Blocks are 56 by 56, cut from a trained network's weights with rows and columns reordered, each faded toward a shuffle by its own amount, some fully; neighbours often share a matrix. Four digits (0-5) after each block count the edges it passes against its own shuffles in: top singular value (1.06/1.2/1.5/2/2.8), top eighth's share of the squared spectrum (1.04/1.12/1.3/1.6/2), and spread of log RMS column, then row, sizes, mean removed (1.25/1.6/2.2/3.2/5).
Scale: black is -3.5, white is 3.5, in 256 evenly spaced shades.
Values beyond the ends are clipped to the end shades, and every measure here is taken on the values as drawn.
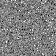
1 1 0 0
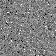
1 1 0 0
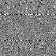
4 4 1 2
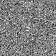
1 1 0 0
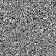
2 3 1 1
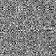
3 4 1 2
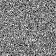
0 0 0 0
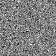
0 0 0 0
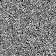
0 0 0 0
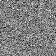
1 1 0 0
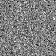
2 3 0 0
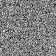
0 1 0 0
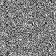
3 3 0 1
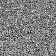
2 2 0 1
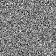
2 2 0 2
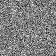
0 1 0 0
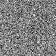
2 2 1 0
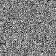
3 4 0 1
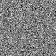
2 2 0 0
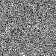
1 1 0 0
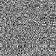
3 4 0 2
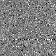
2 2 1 1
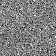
0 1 0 0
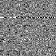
3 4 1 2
